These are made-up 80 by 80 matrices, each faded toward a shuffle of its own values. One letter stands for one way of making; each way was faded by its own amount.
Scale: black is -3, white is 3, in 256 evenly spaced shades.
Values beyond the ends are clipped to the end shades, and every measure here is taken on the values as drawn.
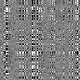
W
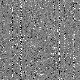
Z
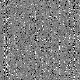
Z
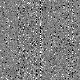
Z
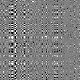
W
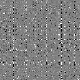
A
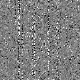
Z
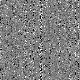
Z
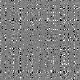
A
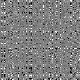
A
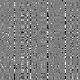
W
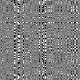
W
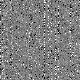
Z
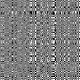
W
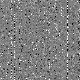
Z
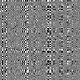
W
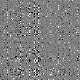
A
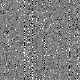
Z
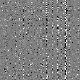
A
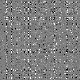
A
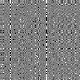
W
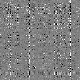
A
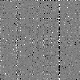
A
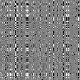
W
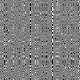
W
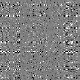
A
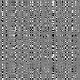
W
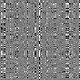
W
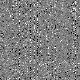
Z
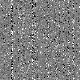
Z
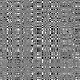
W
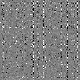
A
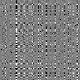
W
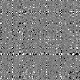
A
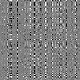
W
